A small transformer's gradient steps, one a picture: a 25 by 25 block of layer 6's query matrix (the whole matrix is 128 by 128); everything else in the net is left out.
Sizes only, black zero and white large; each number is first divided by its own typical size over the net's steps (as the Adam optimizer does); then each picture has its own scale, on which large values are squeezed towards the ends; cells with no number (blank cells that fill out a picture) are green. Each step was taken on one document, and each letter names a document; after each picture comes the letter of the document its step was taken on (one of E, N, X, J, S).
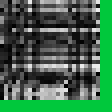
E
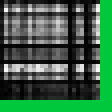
E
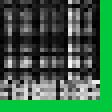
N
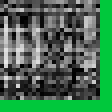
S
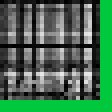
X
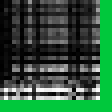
E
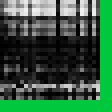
N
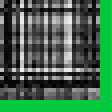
S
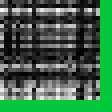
X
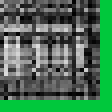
S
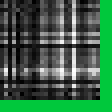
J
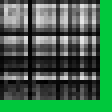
N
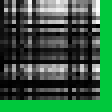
E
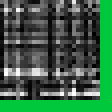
J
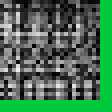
X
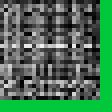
X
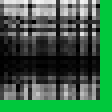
N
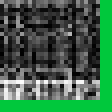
S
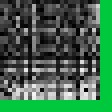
N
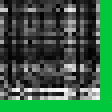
E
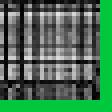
X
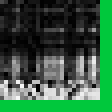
S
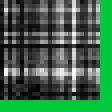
J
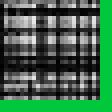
N
